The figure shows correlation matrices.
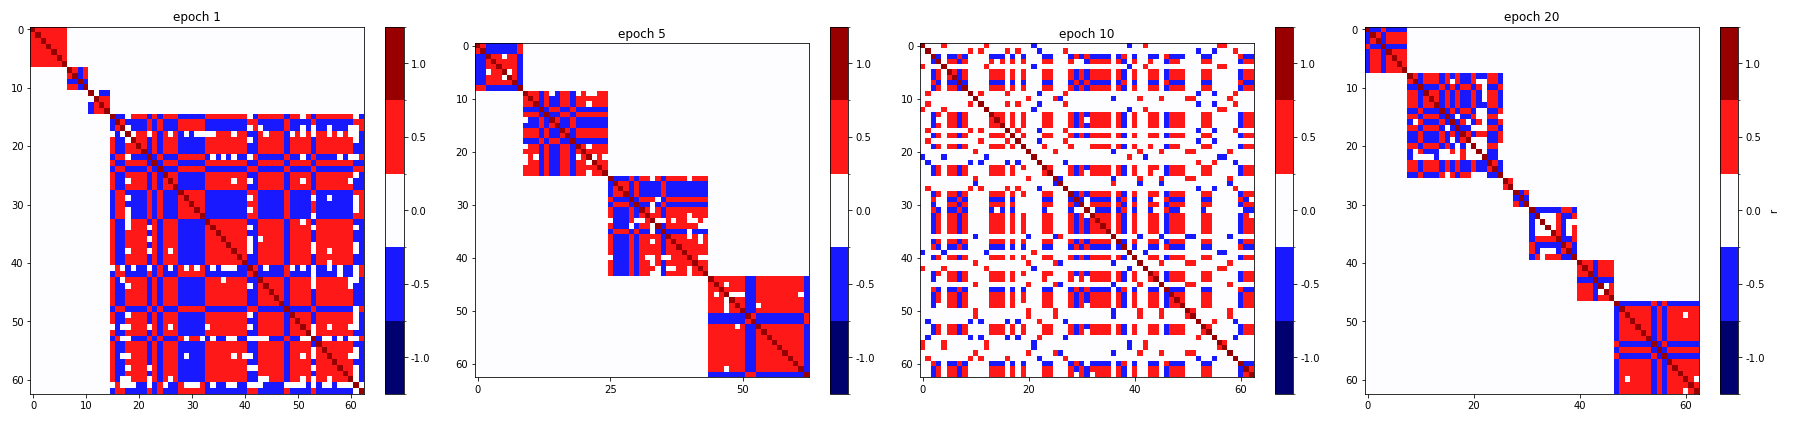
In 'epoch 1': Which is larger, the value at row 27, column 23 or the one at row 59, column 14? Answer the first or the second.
the first
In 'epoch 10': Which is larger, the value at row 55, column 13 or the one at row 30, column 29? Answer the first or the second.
the first
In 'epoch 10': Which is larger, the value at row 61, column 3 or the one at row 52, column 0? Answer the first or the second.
the first
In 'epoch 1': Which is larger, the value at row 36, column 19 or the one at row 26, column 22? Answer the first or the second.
the first
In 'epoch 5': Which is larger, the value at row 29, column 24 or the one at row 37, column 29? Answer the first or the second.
the second
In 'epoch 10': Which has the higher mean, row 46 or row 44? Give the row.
44
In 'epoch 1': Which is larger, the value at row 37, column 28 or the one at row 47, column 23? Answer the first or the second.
the second
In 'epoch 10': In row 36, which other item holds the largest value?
26
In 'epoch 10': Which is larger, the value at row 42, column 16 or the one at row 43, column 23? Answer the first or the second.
the second
